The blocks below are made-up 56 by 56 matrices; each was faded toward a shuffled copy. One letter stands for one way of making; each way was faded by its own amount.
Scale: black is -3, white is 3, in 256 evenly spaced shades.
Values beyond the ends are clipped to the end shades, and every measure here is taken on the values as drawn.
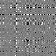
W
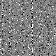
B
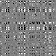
W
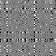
W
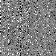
B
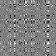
W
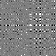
W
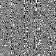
B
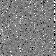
B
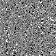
B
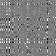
W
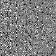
B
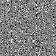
B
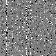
B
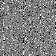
B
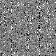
B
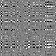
W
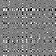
W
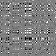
W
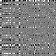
W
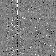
B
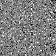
B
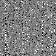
B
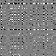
W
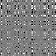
W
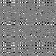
W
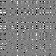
W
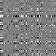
W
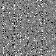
B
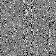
B
